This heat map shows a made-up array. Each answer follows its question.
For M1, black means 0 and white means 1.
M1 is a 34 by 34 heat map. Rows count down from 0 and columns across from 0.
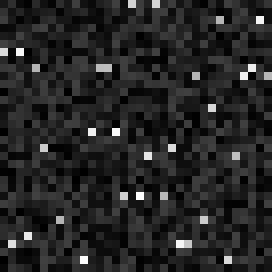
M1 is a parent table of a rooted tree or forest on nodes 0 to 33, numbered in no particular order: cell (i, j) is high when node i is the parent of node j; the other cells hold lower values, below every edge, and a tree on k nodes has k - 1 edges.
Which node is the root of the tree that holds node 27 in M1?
6
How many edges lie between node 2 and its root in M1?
1
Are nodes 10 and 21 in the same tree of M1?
yes
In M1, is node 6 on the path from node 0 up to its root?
yes
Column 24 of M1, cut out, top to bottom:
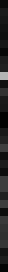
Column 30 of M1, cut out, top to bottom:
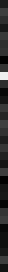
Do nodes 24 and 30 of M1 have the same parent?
yes
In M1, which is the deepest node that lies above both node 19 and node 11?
0
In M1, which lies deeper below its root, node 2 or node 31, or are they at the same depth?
the same depth
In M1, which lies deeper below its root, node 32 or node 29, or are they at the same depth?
node 29
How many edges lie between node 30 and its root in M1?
1
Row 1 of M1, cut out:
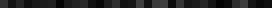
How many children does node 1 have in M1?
0
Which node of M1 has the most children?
8
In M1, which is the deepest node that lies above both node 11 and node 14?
16
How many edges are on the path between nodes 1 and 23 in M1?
2
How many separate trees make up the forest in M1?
3
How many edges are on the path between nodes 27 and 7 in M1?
1
